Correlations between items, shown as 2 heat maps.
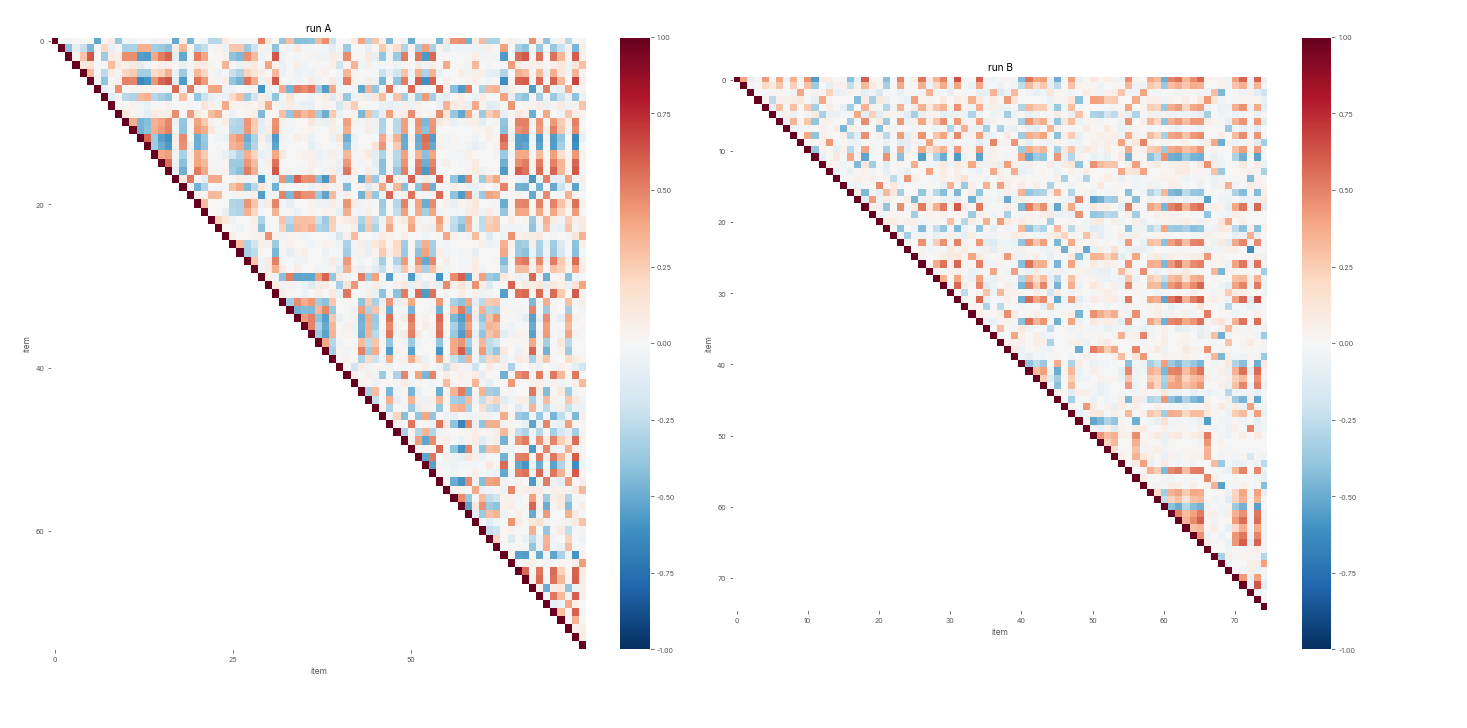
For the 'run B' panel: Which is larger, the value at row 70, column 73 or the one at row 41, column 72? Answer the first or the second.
the first
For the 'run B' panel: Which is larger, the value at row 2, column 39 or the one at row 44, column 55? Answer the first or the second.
the first
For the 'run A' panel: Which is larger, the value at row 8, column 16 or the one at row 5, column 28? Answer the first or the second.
the second
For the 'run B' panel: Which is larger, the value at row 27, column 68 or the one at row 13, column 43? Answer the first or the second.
the second
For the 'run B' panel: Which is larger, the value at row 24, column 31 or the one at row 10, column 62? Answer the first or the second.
the second
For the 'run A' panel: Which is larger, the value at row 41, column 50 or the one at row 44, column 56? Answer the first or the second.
the first
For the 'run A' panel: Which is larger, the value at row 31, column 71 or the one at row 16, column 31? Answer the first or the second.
the second
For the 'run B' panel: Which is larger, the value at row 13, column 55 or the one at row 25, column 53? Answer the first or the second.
the second
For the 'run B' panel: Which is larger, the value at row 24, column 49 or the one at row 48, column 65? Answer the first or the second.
the second
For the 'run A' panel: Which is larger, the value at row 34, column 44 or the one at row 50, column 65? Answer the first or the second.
the first
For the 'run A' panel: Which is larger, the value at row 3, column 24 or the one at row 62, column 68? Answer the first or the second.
the first
